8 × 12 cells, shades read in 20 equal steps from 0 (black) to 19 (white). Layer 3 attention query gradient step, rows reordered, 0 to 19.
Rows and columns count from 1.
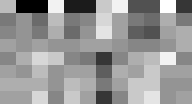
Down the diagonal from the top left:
14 11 9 11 10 12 9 10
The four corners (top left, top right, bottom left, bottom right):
14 4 12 12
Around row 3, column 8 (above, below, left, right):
12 11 17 7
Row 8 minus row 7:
-1 -1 3 -1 1 -1 -5 -2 0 2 0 1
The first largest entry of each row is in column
11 7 7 12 11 10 9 10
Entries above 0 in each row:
10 12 12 12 12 12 12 12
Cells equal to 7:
2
